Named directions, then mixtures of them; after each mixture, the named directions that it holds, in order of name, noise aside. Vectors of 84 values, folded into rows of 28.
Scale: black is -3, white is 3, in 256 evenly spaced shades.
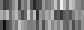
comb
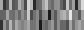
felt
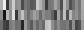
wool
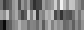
comb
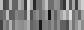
felt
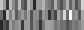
felt, wool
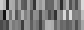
felt, wool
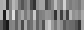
comb, wool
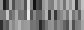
comb, felt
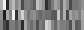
wool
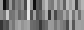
comb, felt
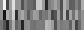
wool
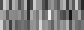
felt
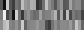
wool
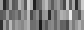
felt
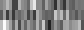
comb, wool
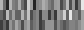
felt, wool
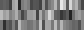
comb, felt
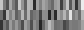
felt, wool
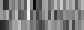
comb, felt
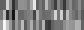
comb, wool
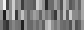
wool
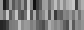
comb, felt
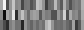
wool
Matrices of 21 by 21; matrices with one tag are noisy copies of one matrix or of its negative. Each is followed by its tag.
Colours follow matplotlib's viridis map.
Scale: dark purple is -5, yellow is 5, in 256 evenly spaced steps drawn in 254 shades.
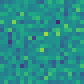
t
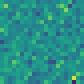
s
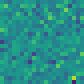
s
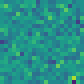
s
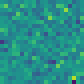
s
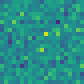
t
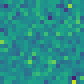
s
